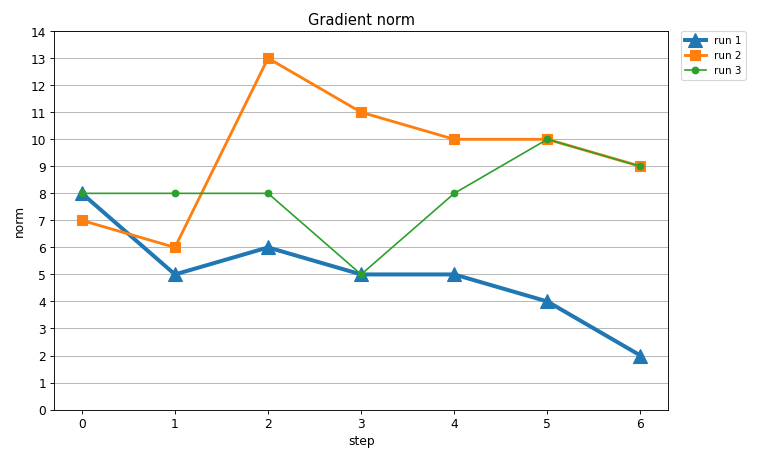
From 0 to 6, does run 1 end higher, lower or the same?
lower
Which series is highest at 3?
run 2
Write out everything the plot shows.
Title: Gradient norm
x-axis: step, ticks 0 1 2 3 4 5 6
y-axis: norm, ticks 0 1 2 3 4 5 6 7 8 9 10 11 12 13 14
Legend: run 1, run 2, run 3
Values:
run 1: 8 5 6 5 5 4 2
run 2: 7 6 13 11 10 10 9
run 3: 8 8 8 5 8 10 9
